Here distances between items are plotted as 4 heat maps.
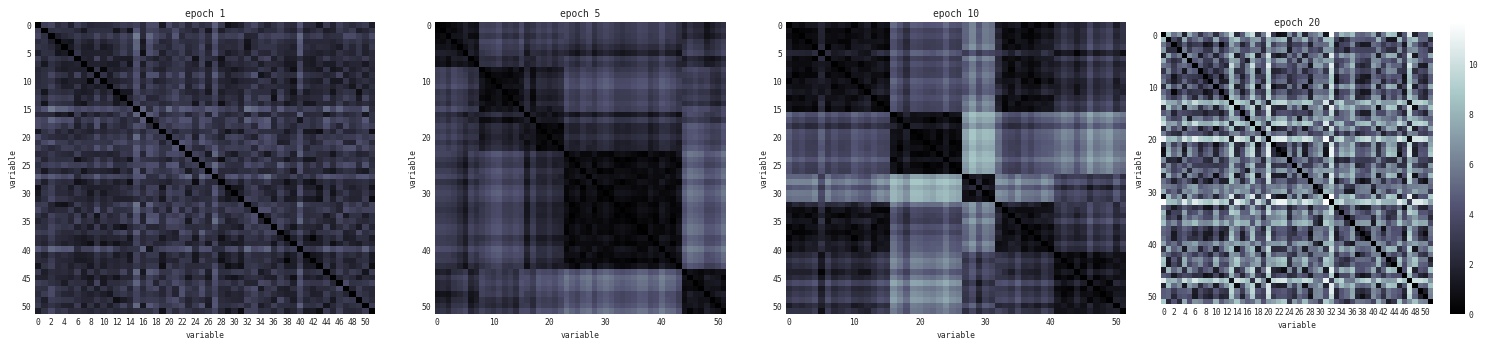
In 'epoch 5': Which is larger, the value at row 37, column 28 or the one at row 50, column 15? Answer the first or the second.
the second
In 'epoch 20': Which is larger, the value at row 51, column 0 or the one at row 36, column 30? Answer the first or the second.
the first
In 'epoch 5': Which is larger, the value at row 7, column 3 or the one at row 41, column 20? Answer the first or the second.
the second
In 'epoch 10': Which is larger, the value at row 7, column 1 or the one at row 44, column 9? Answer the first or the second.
the second
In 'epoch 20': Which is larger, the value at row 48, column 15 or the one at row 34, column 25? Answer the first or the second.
the second
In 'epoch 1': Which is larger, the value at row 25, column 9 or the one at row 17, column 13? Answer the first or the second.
the first
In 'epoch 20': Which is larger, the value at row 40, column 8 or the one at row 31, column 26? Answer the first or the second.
the second
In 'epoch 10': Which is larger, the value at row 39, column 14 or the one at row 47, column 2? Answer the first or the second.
the second
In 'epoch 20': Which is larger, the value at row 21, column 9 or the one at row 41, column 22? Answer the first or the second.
the first
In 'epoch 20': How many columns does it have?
52
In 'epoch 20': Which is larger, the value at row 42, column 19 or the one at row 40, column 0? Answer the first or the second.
the second
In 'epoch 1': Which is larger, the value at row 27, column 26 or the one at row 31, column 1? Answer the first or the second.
the first
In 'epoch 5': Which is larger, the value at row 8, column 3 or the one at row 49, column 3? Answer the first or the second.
the first
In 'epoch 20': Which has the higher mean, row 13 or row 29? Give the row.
13
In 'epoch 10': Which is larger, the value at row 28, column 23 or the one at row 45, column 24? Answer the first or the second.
the first
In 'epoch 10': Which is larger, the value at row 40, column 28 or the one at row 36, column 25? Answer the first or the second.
the first
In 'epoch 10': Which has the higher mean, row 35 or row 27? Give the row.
27
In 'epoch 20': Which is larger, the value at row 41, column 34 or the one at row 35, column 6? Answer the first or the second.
the first
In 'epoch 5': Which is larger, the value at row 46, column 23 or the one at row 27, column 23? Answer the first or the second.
the first
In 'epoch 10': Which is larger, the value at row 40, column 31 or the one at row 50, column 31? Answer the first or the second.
the first
